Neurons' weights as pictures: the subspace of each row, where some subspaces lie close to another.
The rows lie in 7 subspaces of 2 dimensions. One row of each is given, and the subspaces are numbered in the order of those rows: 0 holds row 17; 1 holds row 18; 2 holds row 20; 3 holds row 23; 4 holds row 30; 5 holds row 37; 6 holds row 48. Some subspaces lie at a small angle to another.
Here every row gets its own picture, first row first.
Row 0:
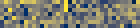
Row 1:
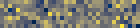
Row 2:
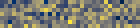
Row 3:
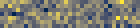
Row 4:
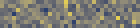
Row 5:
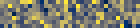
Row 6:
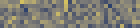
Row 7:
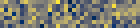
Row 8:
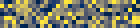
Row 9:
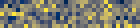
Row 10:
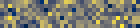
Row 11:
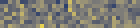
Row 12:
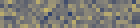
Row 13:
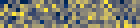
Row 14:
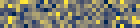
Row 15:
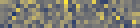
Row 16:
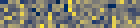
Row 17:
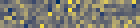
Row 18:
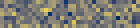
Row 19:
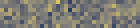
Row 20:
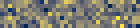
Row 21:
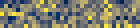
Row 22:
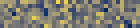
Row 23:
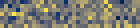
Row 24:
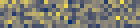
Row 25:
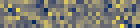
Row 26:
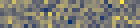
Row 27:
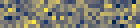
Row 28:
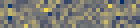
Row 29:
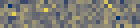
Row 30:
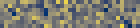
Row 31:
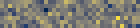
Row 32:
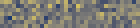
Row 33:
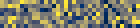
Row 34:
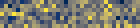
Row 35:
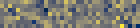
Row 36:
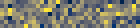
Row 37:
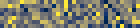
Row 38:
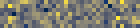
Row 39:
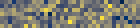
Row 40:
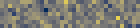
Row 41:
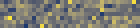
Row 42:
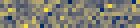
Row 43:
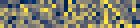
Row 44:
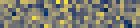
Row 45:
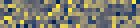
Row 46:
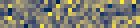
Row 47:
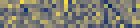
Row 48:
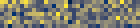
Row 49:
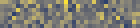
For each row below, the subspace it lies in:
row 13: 3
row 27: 4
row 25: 4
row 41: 2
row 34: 3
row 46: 0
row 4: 1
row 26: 6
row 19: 3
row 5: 2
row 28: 0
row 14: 0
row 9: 3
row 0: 5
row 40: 2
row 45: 5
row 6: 5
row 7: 3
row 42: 2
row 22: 4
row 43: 5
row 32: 1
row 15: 1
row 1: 4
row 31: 2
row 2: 6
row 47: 5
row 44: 4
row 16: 6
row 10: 2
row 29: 0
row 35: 4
